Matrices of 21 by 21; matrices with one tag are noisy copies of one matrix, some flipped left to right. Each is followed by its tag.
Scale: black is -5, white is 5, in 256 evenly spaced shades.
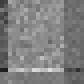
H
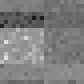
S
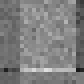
H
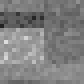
S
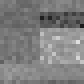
S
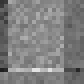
H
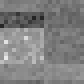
S
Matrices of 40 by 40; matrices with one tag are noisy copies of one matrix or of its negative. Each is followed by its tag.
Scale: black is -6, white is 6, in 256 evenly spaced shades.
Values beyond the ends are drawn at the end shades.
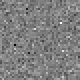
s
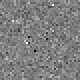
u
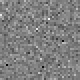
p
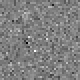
u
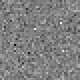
s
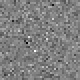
u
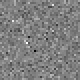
u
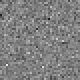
p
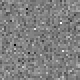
s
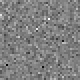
p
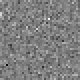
p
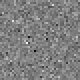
u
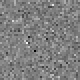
u
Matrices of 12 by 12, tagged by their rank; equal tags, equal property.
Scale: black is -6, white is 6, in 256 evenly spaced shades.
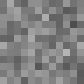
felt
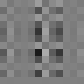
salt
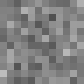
felt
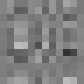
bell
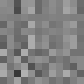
bell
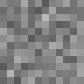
felt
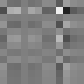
salt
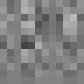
bell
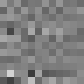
bell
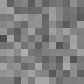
felt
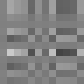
salt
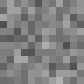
felt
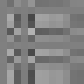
salt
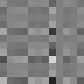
salt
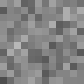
felt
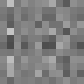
bell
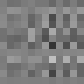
bell
